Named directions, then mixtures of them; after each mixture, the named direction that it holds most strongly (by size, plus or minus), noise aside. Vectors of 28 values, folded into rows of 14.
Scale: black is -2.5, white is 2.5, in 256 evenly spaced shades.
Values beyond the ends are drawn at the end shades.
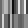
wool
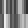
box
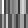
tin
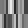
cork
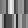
cork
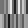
cork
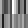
wool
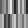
cork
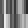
box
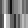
box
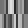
cork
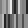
cork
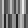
tin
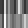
box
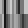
box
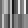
wool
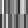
tin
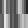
box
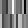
wool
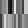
cork
